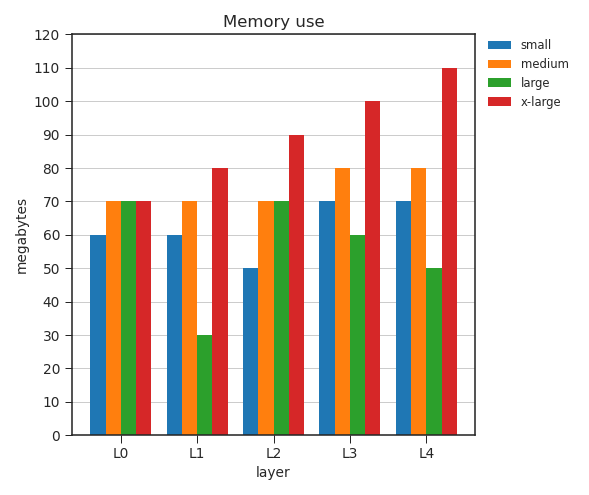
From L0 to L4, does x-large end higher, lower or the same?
higher
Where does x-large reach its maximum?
L4
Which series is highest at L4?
x-large
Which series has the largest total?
x-large
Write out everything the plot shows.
Title: Memory use
x-axis: layer, ticks L0 L1 L2 L3 L4
y-axis: megabytes, ticks 0 10 20 30 40 50 60 70 80 90 100 110 120
Legend: small, medium, large, x-large
Values:
small: 60 60 50 70 70
medium: 70 70 70 80 80
large: 70 30 70 60 50
x-large: 70 80 90 100 110
